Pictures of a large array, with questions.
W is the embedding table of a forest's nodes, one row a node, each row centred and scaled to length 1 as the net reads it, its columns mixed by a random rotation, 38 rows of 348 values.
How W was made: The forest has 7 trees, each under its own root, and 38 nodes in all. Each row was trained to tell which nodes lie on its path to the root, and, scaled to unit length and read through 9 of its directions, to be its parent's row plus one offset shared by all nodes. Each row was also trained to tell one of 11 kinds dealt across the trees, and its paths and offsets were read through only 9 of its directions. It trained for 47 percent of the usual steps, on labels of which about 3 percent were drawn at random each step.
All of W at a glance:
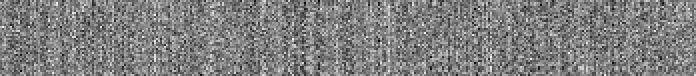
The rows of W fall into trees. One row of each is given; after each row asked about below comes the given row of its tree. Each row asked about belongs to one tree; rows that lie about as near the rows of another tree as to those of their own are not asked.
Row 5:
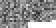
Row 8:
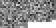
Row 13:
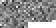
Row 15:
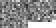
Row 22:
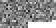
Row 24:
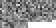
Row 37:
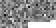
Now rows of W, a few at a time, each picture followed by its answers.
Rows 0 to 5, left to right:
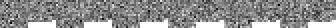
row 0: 5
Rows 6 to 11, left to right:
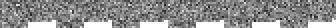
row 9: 13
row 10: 13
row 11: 22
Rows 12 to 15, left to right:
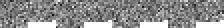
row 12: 37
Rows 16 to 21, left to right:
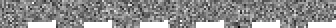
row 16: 8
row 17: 15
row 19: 22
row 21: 24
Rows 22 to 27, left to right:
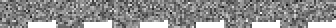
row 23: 8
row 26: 15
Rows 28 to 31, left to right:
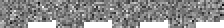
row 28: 24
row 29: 13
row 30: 24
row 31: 37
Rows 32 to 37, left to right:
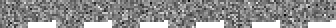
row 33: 24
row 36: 8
